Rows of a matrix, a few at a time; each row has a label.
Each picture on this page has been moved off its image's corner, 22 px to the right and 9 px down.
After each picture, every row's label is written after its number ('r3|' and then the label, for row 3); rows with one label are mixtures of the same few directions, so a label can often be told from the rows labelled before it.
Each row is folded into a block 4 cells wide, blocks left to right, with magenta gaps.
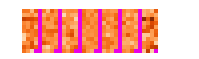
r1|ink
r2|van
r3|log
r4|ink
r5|log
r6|log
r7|ink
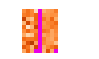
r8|log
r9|ink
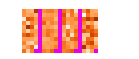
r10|log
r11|log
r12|log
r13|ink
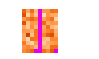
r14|log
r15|log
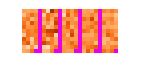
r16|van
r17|van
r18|log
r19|ink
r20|log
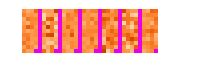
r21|log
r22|log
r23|log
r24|van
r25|ink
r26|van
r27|van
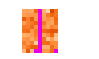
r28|ink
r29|van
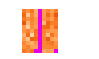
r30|log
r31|log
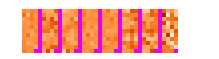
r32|log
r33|ink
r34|ink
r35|log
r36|van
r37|van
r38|van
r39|log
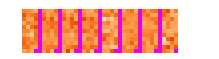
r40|log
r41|ink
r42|ink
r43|ink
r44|ink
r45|log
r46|van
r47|van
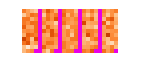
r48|van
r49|ink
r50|log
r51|log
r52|log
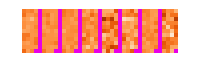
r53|ink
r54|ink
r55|ink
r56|van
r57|ink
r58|ink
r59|van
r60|log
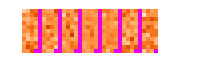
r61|van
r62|log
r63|log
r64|log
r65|ink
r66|van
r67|ink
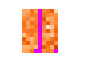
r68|van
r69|log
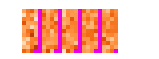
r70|log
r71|ink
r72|ink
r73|van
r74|van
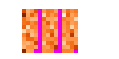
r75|ink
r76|log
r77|log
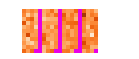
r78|log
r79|ink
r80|ink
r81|log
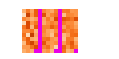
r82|log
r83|log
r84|ink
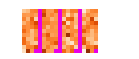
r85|ink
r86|ink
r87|log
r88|ink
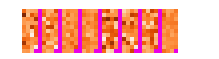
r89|log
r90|log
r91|log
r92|log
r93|ink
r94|van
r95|van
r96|ink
